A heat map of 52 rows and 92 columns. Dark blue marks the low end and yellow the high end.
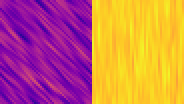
It is made of 1 by 2 panels. Panel 1,1: low, slanting down to the right. Panel 1,2: very high, streaked downward, faint in contrast.
